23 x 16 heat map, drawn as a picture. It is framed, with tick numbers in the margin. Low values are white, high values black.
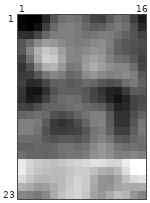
Lone odd cells: none. Seam: horizontal, 80% of the way down, the top part higher. Stripes: none.
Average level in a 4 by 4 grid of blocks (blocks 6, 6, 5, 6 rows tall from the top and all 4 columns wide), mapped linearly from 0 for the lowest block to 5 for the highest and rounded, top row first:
4 2 3 4 / 5 3 4 4 / 3 4 3 4 / 1 0 1 0
